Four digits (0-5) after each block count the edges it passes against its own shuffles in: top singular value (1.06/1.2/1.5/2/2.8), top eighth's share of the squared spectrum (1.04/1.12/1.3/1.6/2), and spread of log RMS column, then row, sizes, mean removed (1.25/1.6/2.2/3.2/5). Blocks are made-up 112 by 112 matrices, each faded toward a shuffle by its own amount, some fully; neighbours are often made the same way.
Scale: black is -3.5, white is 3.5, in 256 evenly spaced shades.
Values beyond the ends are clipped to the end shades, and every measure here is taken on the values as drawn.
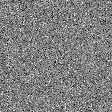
0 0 0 0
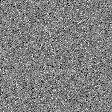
0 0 0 0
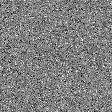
0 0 0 0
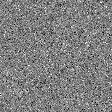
0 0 0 0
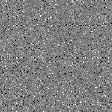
4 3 1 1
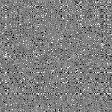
5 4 2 3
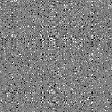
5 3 2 2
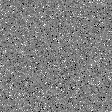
1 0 0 0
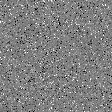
2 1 0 0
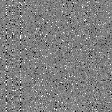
4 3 2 1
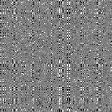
5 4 4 3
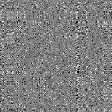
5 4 3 2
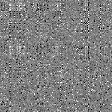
4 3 3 2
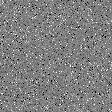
2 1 0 0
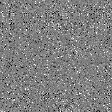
4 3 2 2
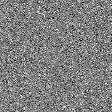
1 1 2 0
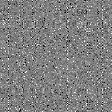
4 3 3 1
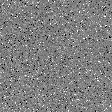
2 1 0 0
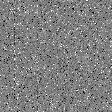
2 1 1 0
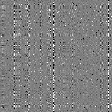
5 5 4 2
